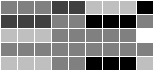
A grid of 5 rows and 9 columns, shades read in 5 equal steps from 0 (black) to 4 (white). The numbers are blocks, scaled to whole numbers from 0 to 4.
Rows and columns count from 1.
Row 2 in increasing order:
0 0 0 1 1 1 2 2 2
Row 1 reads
2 2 2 1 1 3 3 3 0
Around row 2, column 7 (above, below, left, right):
3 2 0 0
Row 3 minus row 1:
1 1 1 1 1 -1 -1 -1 4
